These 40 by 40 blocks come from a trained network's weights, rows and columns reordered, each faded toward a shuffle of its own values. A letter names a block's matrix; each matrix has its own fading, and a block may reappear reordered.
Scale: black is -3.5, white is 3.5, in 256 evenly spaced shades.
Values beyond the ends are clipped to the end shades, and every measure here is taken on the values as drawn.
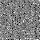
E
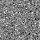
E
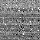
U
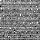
U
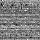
U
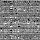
U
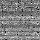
U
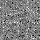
E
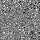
E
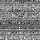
U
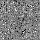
E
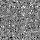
E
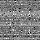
U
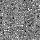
E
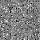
E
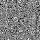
E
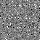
E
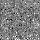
E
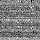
U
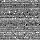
U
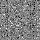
E
